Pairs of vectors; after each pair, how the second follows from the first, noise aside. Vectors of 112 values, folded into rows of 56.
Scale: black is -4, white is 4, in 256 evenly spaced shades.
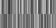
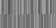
shrunk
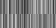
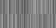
shrunk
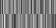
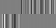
partly zeroed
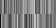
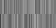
shrunk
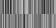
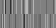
partly zeroed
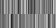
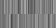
shrunk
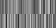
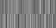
shrunk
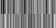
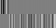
partly zeroed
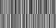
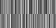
copied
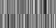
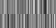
copied
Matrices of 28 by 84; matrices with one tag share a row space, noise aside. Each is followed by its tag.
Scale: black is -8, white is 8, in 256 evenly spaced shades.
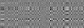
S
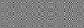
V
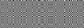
V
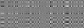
S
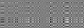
S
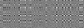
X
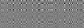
V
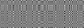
V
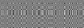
V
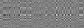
X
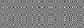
V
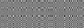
V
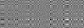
S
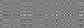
X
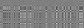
X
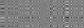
S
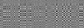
X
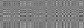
X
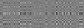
X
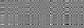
S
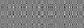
V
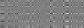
S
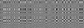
X
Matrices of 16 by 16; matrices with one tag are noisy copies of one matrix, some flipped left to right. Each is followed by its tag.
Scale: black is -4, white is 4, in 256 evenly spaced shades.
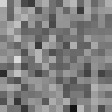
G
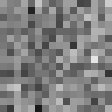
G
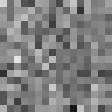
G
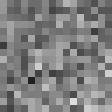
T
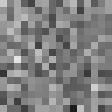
G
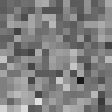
T
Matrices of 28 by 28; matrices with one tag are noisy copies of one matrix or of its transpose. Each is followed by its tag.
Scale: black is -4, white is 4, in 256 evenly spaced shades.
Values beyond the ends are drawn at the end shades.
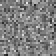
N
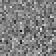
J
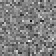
J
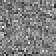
N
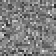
N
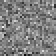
N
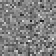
J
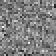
N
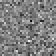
J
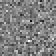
J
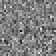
J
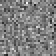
N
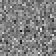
J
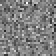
N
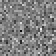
J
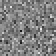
J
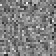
N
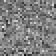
N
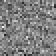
N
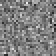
N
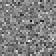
J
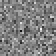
J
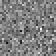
J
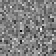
J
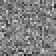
N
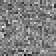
N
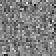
N
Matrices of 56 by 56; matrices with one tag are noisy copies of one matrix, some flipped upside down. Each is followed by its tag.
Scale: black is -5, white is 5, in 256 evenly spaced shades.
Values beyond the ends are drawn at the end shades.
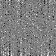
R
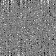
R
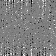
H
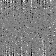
H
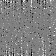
H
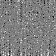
R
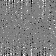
H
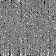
R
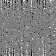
H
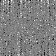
R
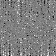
R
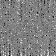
R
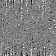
H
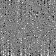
R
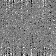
H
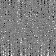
R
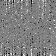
H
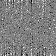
H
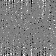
H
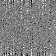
H
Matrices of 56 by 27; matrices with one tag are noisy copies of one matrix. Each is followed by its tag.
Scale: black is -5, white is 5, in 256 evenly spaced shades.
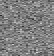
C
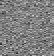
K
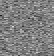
C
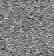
C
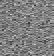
K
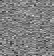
K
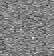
C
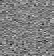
K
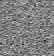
K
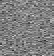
K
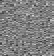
K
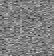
C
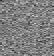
K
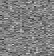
C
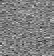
K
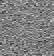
K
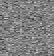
C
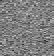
K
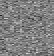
C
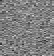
K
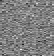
K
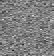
K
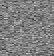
C
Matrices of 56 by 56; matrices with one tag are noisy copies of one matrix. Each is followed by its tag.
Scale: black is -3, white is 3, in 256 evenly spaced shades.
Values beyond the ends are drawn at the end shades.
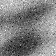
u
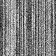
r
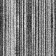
r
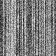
r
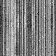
r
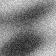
u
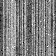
r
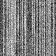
r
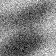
u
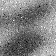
u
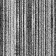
r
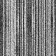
r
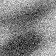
u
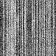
r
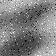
u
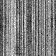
r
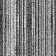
r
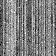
r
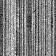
r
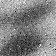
u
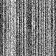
r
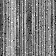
r
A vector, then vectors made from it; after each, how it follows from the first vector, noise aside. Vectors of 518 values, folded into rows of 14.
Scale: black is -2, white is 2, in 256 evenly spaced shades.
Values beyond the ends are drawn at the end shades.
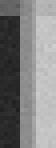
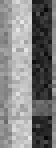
wrapped around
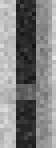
wrapped around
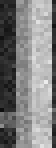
wrapped around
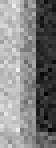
reversed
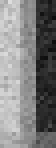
reversed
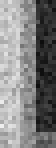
reversed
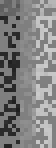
partly zeroed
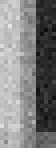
reversed
